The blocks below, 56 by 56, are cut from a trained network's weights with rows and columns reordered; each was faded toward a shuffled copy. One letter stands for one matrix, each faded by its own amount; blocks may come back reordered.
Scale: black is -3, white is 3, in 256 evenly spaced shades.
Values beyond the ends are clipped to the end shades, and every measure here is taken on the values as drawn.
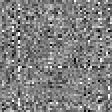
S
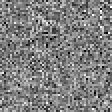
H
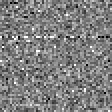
H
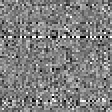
S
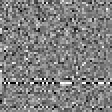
S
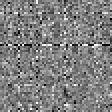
S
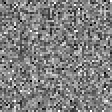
H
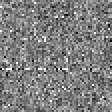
H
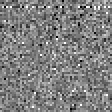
H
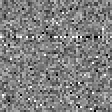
H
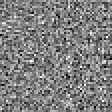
H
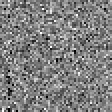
H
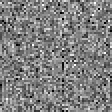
H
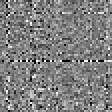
S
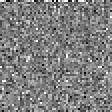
H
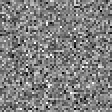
H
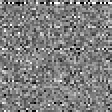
S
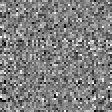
S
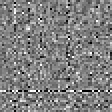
S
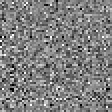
S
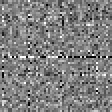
S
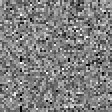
H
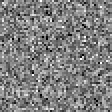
H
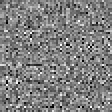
S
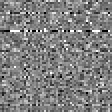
S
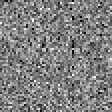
H
